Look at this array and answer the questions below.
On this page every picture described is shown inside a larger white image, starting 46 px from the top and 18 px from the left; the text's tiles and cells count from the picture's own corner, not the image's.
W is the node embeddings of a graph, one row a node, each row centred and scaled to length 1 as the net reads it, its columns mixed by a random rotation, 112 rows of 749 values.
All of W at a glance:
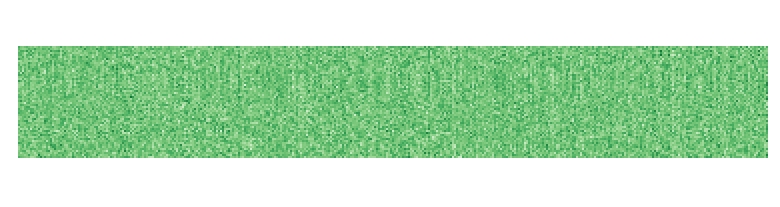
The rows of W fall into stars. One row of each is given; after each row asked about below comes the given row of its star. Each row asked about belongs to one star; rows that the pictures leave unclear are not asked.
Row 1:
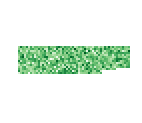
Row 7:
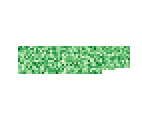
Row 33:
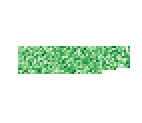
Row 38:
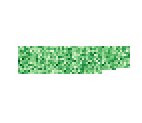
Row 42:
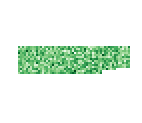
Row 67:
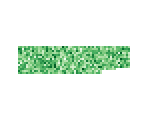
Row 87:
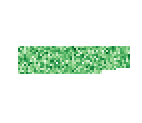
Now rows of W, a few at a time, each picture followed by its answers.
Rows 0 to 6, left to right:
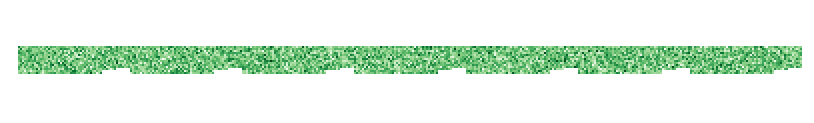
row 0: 42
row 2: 67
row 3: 7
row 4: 1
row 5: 87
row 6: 38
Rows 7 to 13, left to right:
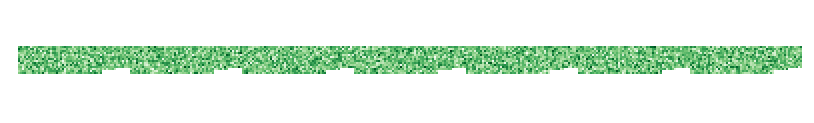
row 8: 1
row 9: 1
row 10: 33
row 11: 87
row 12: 7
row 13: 87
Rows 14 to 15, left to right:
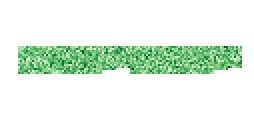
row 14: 33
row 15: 33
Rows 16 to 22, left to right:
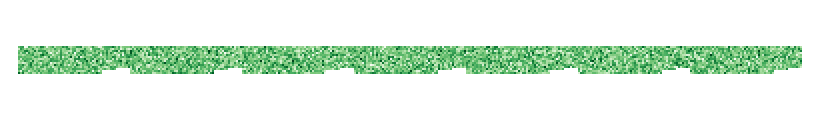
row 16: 33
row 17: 42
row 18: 38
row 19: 42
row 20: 38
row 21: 1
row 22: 67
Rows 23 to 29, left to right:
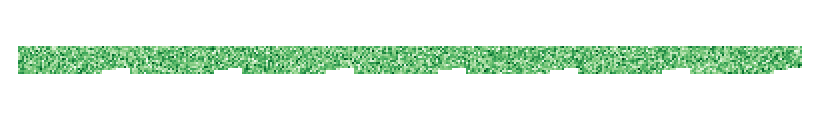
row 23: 38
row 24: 87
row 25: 67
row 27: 33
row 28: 42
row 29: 1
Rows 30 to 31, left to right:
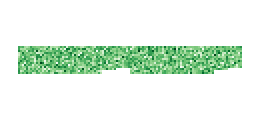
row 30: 87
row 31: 42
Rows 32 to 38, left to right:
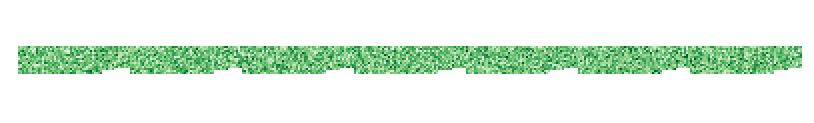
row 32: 42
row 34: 38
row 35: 87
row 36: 87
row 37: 33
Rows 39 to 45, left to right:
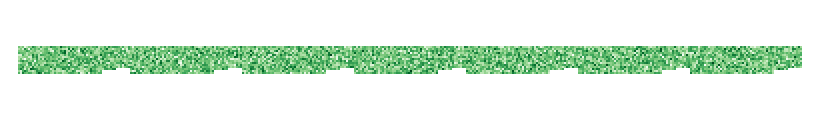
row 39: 33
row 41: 33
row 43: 38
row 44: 33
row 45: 87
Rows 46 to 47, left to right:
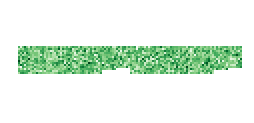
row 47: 33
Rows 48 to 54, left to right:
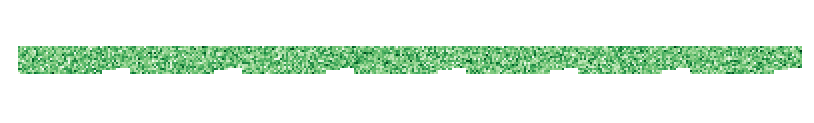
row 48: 42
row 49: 7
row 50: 1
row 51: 38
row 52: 38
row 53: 33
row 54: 1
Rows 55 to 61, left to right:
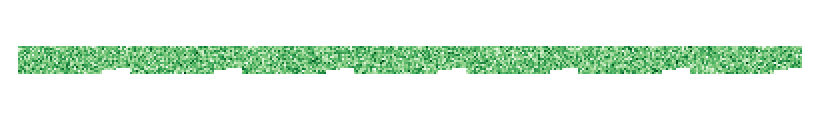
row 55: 38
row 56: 7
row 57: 33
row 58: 67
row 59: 42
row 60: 42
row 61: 1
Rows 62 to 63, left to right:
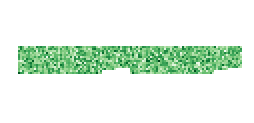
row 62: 7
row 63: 67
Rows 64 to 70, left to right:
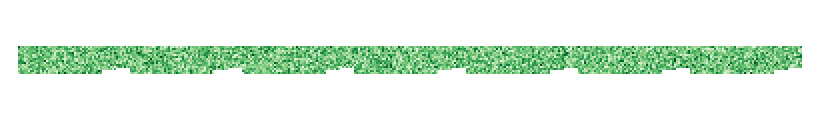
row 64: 1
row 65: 67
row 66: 1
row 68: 42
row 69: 1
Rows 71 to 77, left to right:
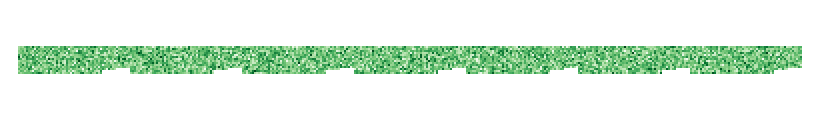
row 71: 7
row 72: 67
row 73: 67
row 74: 42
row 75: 67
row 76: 42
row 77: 7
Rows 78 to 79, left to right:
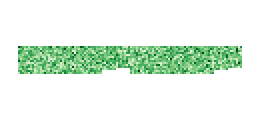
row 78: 1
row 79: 33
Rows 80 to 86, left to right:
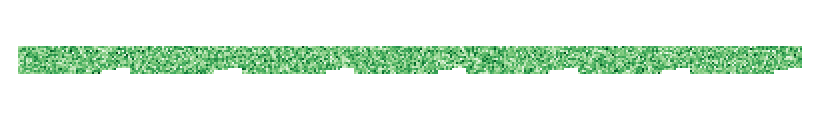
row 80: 67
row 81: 42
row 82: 33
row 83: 33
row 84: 67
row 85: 67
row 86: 87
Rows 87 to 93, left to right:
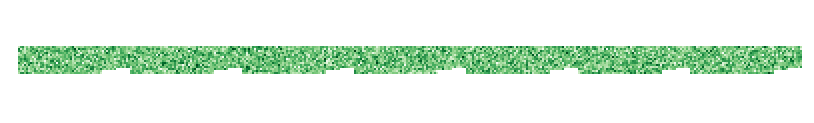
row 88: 38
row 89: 67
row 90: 87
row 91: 33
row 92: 42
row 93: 7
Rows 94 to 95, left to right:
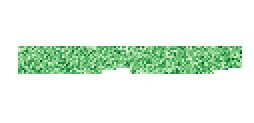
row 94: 33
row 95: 1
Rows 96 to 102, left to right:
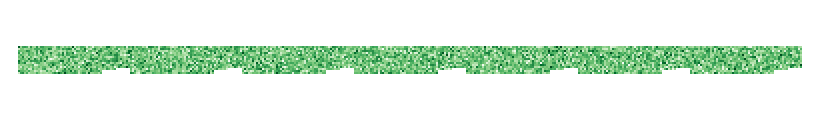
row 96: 1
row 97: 7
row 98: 42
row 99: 42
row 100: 42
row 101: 87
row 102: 38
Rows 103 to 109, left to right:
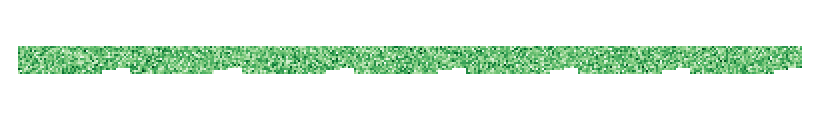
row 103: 42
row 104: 67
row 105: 38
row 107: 87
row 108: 33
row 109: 33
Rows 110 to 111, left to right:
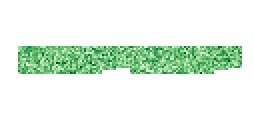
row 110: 42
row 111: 1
